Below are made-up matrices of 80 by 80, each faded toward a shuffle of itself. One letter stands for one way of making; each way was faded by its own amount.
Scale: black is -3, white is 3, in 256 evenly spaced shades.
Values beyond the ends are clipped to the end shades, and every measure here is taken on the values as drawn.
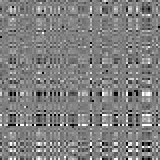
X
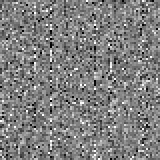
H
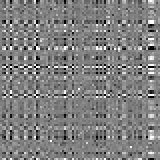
X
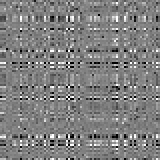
X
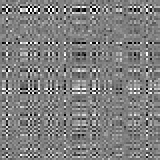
X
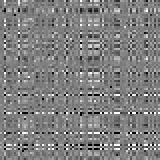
X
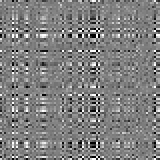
X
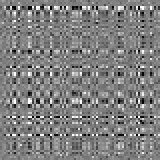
X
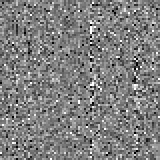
H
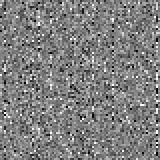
H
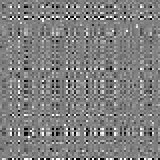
X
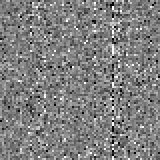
H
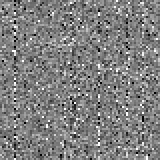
H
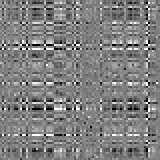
X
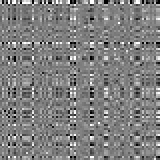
X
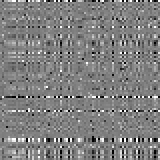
X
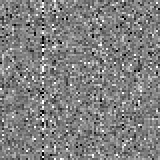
H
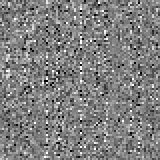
H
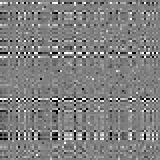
X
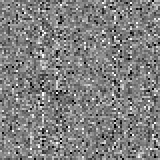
H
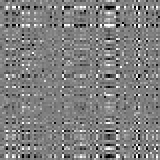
X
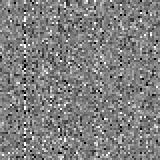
H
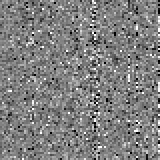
H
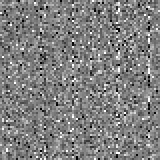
H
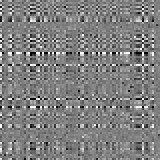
X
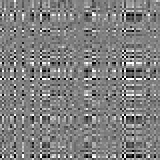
X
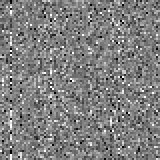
H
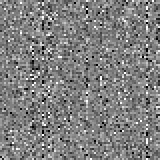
H
